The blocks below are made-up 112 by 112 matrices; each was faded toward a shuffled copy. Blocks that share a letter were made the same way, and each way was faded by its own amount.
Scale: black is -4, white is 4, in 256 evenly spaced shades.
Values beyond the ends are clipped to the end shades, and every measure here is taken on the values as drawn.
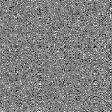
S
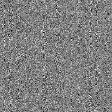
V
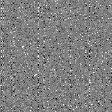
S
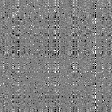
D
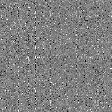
S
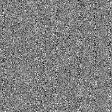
V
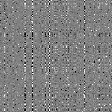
D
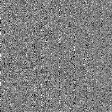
V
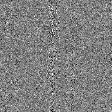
V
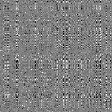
D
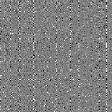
D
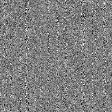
V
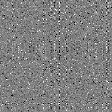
S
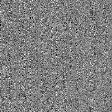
V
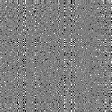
D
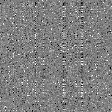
S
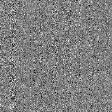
V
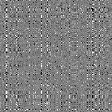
D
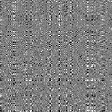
D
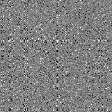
S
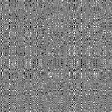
D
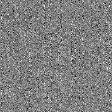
V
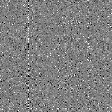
S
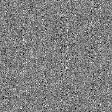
V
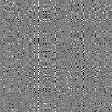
D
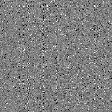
S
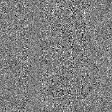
V
